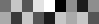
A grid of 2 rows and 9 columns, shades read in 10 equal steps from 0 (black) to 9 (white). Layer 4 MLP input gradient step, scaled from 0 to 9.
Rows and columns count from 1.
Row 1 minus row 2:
-2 5 -4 5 8 -7 -1 -6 2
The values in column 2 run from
2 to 7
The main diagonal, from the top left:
4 2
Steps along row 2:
down up down down up down up down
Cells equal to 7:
4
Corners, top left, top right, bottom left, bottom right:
4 5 6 3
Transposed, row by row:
4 6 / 7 2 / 3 7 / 8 3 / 9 1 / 0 7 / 5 6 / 1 7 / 5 3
